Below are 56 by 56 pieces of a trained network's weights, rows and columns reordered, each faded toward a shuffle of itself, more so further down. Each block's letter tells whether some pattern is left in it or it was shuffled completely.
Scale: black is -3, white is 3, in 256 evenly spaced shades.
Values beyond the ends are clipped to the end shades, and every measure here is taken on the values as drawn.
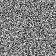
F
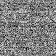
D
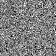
D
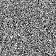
F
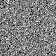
F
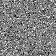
F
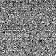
D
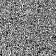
D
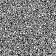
F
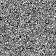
F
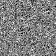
D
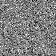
F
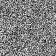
F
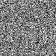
D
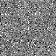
D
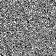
F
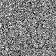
D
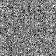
D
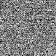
D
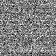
D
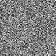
D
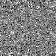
D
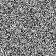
F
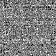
D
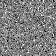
F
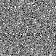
D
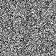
D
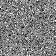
F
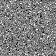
F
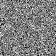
F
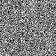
D
